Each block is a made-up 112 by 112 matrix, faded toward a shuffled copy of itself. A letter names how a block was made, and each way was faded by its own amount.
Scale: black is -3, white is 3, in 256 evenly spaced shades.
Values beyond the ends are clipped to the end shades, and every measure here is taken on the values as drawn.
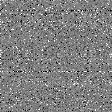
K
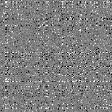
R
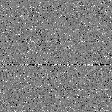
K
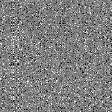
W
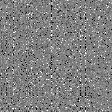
W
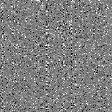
W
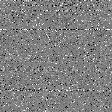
K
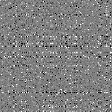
R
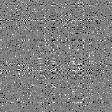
R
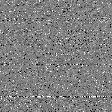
K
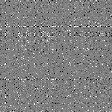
R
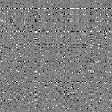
R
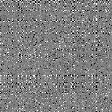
R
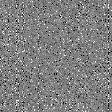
W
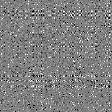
R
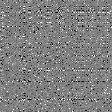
R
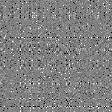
R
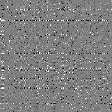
R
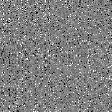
W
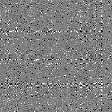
R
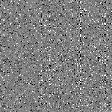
W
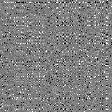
R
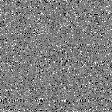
K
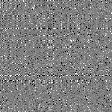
R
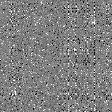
W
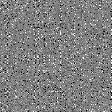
W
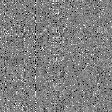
W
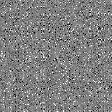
W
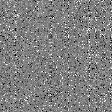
W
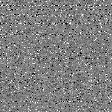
K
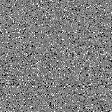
K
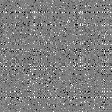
R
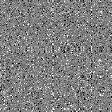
W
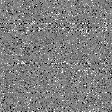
K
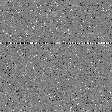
K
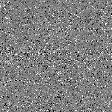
K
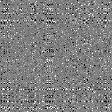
R
